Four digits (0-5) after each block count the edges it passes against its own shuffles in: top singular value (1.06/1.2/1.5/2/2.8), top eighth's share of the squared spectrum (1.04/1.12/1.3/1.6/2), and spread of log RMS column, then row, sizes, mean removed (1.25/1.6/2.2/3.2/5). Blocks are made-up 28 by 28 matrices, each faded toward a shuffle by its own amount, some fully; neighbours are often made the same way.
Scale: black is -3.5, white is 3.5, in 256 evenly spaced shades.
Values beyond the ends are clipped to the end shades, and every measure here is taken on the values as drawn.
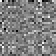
4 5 1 2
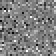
0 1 0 0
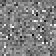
0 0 0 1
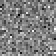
1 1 0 0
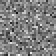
0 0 0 0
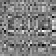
4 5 2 3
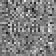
3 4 1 1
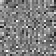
3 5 2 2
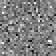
1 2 0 0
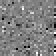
3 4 1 0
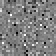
1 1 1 0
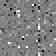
2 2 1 0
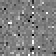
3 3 1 0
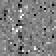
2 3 1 0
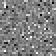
1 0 0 0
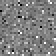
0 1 0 0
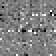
3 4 1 2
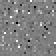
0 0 0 0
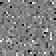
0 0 0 0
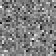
0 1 0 0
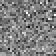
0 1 0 1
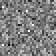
0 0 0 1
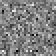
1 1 0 2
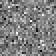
0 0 0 0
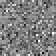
0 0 0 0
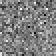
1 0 0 1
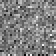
1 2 0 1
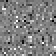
2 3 1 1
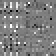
3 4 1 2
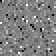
0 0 0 0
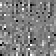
3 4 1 1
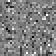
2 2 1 0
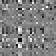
4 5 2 2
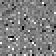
2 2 0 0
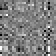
4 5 2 2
